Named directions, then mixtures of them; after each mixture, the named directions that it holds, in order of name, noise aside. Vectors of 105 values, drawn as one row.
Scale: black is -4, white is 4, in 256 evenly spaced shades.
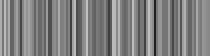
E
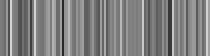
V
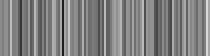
E, V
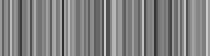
E, V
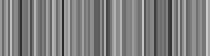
E, V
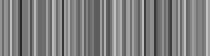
E, V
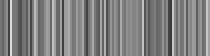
V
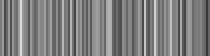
E, V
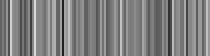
V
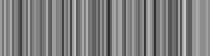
E, V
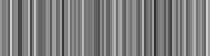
E, V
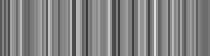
E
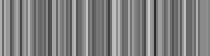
E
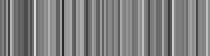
E, V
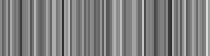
E, V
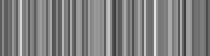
E, V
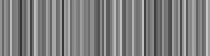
E, V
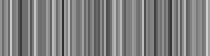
E, V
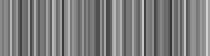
E, V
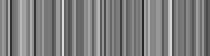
V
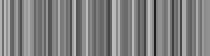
E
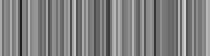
E, V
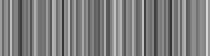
E, V
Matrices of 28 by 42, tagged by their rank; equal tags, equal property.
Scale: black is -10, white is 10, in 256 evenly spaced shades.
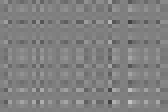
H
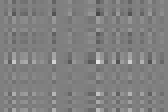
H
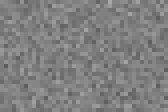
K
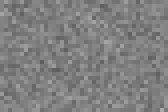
K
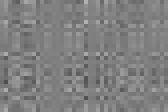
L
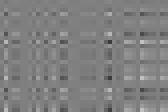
H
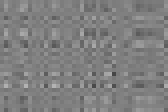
L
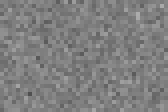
K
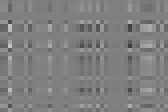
H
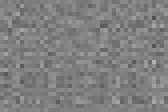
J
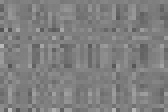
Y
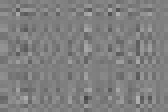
L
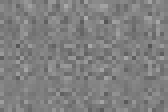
J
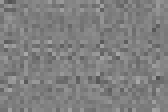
J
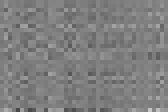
Y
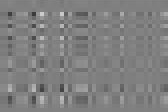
H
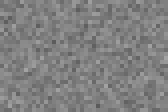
K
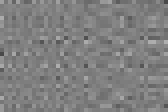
Y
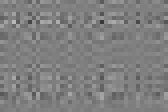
L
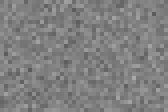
K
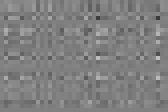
L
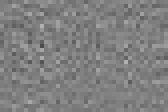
J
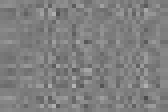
Y
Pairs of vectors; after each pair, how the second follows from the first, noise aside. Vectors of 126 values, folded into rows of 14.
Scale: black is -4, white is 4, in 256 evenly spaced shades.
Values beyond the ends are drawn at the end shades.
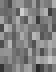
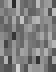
shuffled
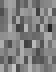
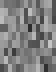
shuffled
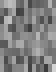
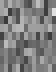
shuffled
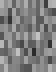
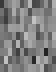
shuffled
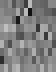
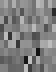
reversed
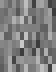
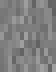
shrunk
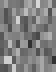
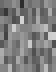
shuffled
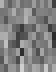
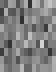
shuffled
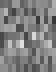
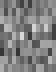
reversed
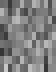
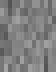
shrunk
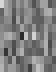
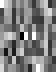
scaled up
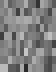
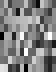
scaled up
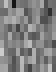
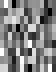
scaled up
